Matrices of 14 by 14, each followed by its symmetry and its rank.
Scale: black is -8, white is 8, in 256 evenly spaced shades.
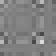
symmetric, rank two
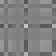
symmetric, rank one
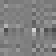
neither, rank two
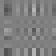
neither, rank one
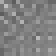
symmetric, rank three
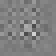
symmetric, rank two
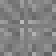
symmetric, rank two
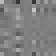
neither, rank two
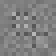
symmetric, rank three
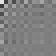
symmetric, rank one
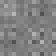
symmetric, rank three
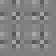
symmetric, rank one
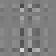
neither, rank one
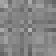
symmetric, rank two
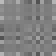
symmetric, rank one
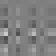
neither, rank one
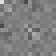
symmetric, rank three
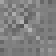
symmetric, rank three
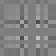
symmetric, rank one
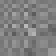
symmetric, rank two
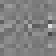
neither, rank two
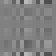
neither, rank one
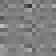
neither, rank two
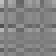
neither, rank one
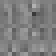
neither, rank two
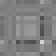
symmetric, rank one
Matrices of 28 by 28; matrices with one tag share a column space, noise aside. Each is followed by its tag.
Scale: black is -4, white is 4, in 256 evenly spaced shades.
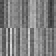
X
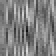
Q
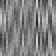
Q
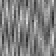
Q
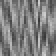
Q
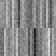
X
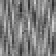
Q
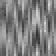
Q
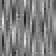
Q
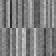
X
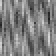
Q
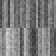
X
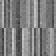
X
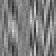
Q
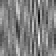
Q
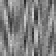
Q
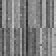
X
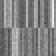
X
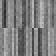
X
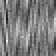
Q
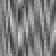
Q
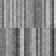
X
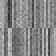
X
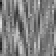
Q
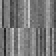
X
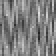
Q
